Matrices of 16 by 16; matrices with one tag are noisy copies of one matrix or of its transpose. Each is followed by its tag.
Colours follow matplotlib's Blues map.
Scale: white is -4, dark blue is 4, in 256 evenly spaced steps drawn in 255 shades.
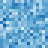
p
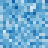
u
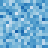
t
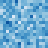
t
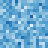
t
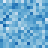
p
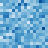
p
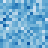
p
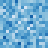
t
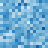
p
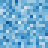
t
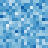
t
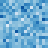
t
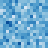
t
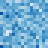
u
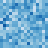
p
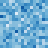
t
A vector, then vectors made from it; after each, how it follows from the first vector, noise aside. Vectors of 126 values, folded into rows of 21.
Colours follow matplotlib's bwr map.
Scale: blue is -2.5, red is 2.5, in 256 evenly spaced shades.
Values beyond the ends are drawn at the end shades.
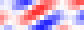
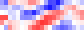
wrapped around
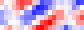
negated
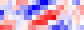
reversed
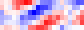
negated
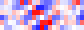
sign-scrambled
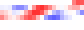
partly zeroed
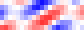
reversed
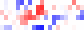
partly zeroed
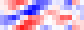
wrapped around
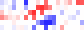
partly zeroed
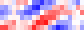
reversed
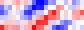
reversed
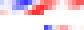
partly zeroed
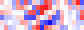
sign-scrambled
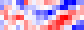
wrapped around
